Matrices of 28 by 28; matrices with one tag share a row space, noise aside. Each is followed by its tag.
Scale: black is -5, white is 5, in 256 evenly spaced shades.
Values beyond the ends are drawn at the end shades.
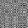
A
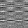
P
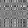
A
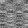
P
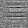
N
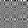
A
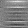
N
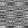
P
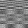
P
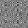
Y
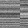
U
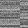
U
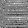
N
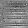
N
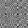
Y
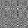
Y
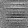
N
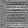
N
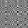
Y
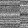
U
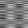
P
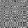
A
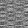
P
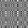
Y
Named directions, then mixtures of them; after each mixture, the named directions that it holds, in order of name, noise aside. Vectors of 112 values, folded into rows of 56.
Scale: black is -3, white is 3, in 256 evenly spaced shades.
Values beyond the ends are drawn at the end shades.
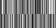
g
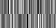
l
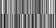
g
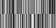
g, l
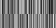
g, l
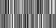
g, l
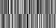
l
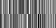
g, l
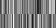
g, l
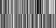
g, l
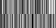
g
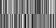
g
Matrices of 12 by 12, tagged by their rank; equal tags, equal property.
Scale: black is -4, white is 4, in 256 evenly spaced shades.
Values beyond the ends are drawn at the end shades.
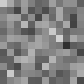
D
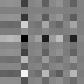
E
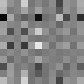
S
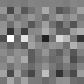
S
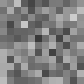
D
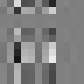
E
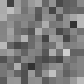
D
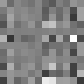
S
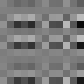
E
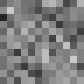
D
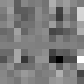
S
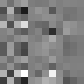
S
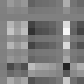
E
